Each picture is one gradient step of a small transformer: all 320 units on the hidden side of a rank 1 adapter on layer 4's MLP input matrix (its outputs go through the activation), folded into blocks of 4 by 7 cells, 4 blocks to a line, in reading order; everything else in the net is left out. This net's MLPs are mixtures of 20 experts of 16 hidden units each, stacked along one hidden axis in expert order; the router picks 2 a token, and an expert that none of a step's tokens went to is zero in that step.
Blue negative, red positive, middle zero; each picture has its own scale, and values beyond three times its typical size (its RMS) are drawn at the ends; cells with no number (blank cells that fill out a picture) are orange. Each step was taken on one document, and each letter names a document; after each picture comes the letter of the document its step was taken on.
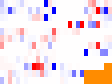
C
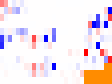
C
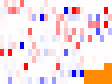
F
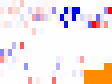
F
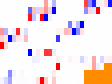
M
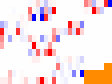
M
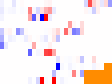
M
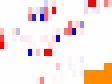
M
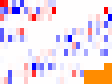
C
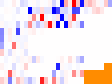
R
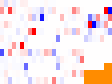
F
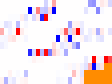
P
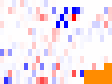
R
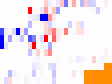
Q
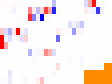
M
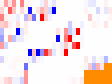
P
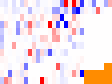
R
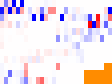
F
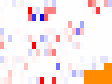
M
